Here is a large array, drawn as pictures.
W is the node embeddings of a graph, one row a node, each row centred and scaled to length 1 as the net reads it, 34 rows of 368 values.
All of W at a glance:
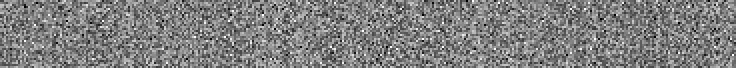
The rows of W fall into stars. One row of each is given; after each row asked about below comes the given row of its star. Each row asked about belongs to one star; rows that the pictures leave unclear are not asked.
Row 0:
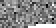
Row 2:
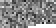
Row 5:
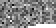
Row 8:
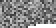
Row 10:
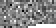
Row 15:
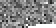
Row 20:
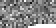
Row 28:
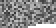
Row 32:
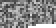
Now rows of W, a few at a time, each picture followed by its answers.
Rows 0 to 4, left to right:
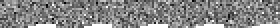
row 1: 20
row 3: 2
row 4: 28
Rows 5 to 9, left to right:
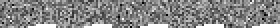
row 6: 2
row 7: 0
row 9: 15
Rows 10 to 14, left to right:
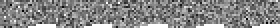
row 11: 10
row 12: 2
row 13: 32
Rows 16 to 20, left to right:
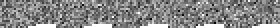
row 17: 28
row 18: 15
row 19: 8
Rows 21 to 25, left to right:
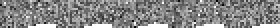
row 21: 20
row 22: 0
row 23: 5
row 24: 32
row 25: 20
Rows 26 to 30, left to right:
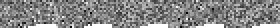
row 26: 20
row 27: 8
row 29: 2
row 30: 15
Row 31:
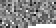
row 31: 0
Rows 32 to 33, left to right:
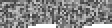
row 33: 5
